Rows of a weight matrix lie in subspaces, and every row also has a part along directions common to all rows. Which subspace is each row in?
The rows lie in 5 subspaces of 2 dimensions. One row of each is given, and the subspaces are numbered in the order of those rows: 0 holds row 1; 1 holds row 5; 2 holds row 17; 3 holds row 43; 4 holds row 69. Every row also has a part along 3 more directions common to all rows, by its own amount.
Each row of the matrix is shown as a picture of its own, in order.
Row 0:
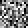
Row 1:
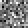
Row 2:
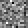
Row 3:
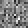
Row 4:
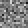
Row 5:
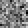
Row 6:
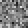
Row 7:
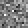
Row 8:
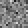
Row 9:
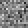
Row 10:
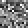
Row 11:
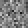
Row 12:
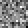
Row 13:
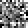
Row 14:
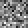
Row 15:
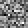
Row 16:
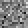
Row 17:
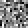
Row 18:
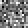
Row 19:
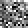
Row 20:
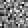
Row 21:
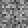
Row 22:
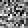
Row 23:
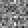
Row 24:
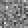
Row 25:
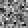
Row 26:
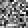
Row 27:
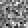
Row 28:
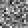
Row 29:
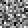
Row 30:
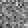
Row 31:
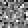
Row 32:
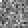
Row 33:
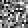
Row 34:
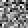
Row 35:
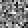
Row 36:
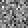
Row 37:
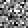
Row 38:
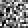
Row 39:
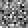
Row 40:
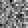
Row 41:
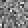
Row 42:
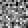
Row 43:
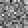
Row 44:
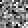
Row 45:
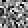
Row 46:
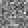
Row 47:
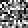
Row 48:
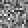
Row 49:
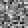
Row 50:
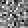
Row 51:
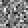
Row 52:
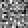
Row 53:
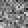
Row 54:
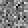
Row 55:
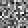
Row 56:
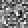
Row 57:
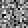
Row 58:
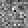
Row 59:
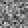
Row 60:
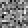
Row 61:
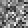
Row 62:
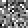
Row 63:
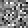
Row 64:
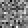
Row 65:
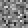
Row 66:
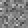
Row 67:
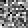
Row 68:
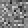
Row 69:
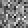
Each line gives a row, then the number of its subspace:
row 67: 2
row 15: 2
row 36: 0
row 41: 2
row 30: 1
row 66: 2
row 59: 3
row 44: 1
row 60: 0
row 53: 1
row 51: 4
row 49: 3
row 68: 3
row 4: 3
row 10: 2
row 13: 1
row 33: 2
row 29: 3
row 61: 4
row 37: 2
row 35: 1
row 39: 4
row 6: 1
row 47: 0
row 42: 1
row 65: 4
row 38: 2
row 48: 2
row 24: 3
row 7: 2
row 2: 0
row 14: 4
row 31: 1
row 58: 3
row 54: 4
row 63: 4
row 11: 3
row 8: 3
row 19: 3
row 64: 0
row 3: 4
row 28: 3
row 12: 1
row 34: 2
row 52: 0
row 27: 1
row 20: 2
